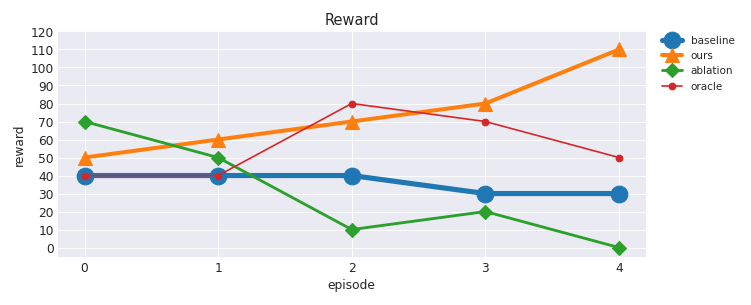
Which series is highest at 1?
ours
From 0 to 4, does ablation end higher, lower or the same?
lower
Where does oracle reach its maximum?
2
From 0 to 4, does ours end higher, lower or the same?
higher
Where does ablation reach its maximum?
0
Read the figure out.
Title: Reward
x-axis: episode, ticks 0 1 2 3 4
y-axis: reward, ticks 0 10 20 30 40 50 60 70 80 90 100 110 120
Legend: baseline, ours, ablation, oracle
Values:
baseline: 40 40 40 30 30
ours: 50 60 70 80 110
ablation: 70 50 10 20 0
oracle: 40 40 80 70 50
